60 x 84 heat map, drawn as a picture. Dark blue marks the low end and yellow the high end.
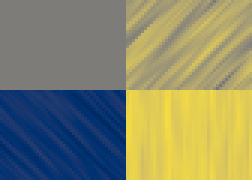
It is made of 2 by 2 panels. Panel 1,1: middling, flat. Panel 1,2: high, slanting up to the right. Panel 2,1: very low, slanting down to the right, faint in contrast. Panel 2,2: very high, streaked downward, faint in contrast.
